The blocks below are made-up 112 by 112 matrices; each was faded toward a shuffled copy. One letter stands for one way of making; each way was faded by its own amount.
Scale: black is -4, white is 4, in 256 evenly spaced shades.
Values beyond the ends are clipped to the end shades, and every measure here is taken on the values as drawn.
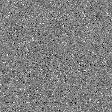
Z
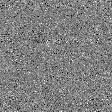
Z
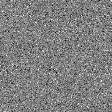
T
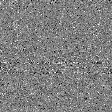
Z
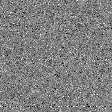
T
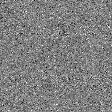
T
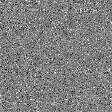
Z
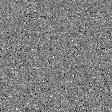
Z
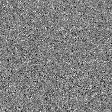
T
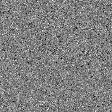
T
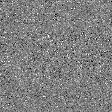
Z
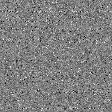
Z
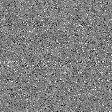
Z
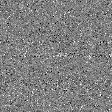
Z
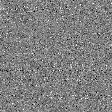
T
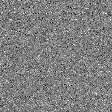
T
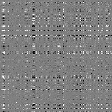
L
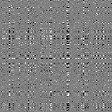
L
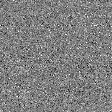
T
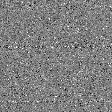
Z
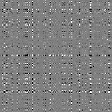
L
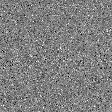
Z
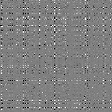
L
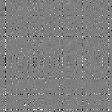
L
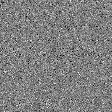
T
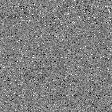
Z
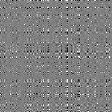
L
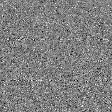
T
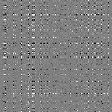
L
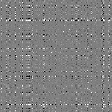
L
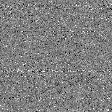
Z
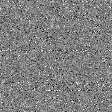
Z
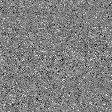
Z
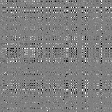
L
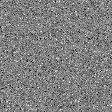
Z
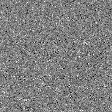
T
